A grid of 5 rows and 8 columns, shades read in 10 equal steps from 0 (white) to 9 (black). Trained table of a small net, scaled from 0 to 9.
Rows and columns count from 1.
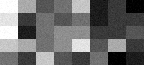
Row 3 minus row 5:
-5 1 3 -2 -3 2 -2 -2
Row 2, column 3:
5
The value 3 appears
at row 1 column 2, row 4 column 2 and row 4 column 7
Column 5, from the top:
2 5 4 1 7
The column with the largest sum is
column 8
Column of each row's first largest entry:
8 6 2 8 7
